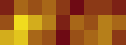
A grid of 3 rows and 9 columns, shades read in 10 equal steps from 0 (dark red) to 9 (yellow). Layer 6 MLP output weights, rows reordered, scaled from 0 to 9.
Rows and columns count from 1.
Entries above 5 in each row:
0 2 2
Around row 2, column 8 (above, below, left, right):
2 5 3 4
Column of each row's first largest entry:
2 2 2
